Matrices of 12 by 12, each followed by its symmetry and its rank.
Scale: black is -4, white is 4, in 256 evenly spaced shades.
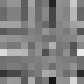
antisymmetric, rank two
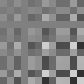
symmetric, rank one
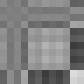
symmetric, rank one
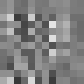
neither, rank two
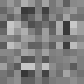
antisymmetric, rank two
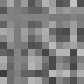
antisymmetric, rank two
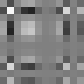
symmetric, rank one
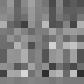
neither, rank two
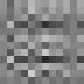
neither, rank two
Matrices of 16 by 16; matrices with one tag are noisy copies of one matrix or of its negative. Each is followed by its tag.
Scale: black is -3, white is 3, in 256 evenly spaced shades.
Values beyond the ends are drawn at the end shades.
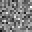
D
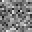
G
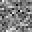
G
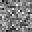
G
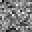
G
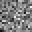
D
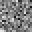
D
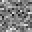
G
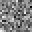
D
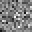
D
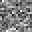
G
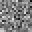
D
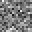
G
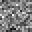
G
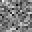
G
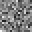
D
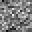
G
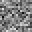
G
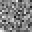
D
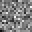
D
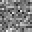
G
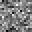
G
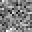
G
